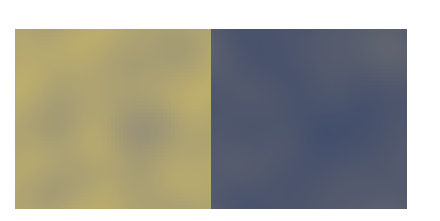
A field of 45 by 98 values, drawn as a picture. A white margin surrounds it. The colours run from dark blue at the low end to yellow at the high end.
It is made of 1 by 2 panels. Panel 1,1: high, smooth, faint in contrast. Panel 1,2: low, smooth, faint in contrast.
